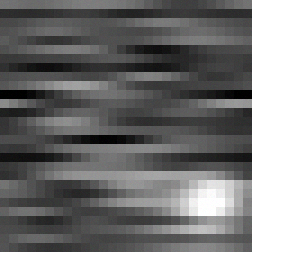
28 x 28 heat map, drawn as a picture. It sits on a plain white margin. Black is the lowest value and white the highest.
Mirror symmetry: none. Bumps: one, in the bottom right. Histogram: skewed, a long tail of high values. Grain: streaks across.
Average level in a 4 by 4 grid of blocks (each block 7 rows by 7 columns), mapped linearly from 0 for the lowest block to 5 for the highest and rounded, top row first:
1101 | 0100 | 0221 | 0035
